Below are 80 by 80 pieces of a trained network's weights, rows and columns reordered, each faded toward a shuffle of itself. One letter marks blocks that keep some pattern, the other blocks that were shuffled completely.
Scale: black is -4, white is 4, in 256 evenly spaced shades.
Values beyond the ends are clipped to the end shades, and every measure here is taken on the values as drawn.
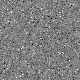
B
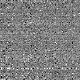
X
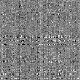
X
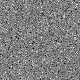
B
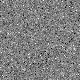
B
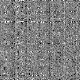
X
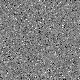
B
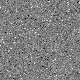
B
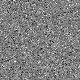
B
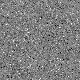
B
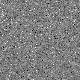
B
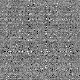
X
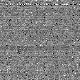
X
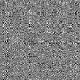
X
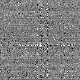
X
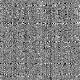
X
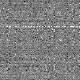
X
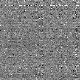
X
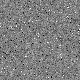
B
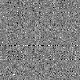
X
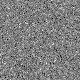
B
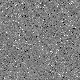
B
